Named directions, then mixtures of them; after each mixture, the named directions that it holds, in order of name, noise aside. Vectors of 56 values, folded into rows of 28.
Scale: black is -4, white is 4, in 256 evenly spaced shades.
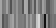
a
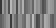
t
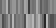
a, t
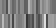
a, t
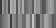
t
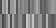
a, t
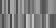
a, t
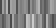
a, t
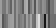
a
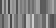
a, t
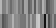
a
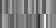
a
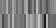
a, t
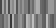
a, t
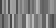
a, t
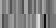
a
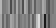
a, t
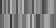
t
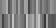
a, t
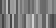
a, t
